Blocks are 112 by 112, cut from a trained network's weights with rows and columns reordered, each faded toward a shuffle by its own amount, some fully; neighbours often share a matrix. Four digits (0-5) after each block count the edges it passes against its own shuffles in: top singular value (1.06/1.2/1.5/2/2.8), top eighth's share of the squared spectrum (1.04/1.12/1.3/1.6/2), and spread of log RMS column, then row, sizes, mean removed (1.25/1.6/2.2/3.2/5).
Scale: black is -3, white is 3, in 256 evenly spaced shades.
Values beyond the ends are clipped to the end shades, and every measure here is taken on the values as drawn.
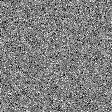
0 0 0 0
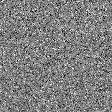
1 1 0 0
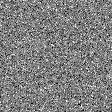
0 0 0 0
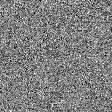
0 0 0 0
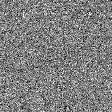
2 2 0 0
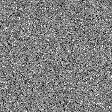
1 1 0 1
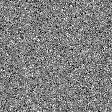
0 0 0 0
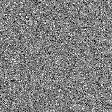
2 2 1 0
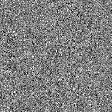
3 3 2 0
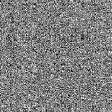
3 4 2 2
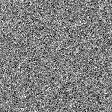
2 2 0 0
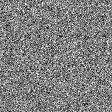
2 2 0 0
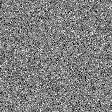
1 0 0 0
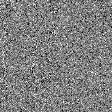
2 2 2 0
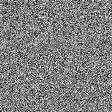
2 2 0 2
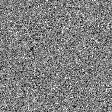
1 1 0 1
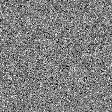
1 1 0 1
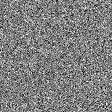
1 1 0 0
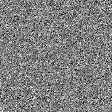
1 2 0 1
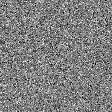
2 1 0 1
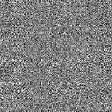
3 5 3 3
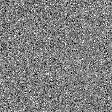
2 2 2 0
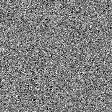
1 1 0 1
